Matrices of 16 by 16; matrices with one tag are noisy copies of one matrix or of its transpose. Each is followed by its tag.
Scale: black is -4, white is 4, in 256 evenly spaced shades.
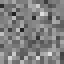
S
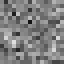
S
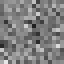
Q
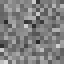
Q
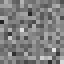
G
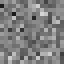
S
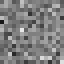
G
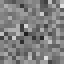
Q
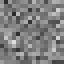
S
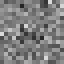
Q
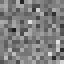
G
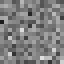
G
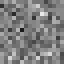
S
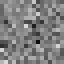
Q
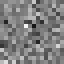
Q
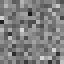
G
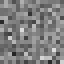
G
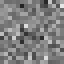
Q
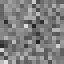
Q
